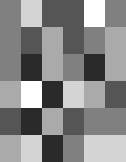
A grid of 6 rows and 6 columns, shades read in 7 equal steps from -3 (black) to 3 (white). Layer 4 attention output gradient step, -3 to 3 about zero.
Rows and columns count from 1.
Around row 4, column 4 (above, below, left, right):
0 -1 -2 1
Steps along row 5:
down up down up same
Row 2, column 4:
-1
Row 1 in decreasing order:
3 2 0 0 -1 -1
